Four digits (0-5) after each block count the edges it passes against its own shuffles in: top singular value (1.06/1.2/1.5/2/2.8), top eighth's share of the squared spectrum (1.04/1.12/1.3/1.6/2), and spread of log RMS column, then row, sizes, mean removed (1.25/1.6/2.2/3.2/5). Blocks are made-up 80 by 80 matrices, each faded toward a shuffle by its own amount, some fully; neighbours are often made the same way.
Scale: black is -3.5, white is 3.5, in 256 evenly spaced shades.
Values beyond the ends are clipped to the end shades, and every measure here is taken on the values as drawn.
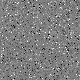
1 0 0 0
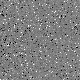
0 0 0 0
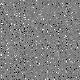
2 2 2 1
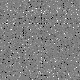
2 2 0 0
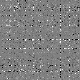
3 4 2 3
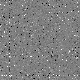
2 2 1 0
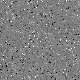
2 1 1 0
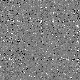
2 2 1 2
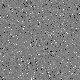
0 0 0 0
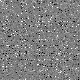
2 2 1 2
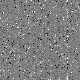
2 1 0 0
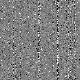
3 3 3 0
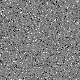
0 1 0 0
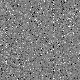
1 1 1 0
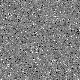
0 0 0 0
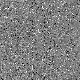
1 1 1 0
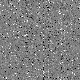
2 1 1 0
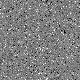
0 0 0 0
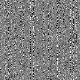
2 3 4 0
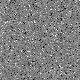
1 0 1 0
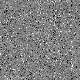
1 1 1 0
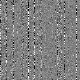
3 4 4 0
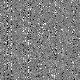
2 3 3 0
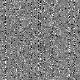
2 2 3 0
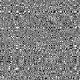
4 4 2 3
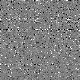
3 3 1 2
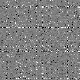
3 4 2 2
